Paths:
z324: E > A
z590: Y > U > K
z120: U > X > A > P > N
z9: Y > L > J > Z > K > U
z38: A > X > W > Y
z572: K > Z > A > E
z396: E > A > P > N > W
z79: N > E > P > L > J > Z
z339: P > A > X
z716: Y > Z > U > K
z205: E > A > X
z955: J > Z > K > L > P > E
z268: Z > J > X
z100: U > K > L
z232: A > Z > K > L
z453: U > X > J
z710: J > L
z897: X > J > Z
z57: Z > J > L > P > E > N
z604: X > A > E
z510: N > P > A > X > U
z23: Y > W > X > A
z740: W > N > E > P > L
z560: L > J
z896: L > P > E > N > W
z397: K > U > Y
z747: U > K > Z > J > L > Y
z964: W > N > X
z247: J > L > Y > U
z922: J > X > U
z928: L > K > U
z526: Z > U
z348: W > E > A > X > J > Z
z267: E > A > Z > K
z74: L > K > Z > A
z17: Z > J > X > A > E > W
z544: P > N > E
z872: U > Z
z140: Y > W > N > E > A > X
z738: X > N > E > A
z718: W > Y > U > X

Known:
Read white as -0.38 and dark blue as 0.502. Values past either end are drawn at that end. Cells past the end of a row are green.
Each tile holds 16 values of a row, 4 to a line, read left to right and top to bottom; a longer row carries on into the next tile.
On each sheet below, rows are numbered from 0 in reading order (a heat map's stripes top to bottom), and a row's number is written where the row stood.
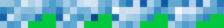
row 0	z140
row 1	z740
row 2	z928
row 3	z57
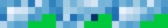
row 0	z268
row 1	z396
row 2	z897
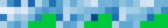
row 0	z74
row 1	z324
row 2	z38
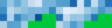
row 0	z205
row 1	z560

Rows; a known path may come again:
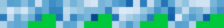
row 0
z232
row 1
z205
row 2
z560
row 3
z964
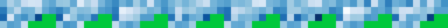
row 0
z740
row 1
z140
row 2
z897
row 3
z267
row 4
z604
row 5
z396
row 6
z268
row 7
z896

